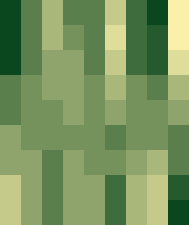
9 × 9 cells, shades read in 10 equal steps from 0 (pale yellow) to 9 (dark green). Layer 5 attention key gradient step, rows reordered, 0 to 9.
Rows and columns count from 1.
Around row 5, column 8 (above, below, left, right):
6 5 5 4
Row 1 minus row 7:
5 2 -3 2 1 -3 3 6 -6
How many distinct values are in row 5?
3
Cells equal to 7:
5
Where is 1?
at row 2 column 6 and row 3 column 9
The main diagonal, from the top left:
9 6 4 4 5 6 4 2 9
